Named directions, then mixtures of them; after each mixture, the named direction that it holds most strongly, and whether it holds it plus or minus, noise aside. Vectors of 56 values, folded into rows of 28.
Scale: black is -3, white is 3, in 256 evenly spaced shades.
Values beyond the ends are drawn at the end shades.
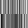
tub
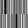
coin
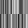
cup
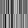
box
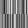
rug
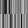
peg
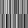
box, minus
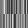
rug, minus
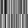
coin, plus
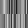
rug, minus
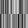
cup, plus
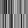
peg, plus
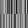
rug, minus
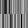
peg, plus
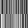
tub, minus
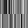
peg, plus
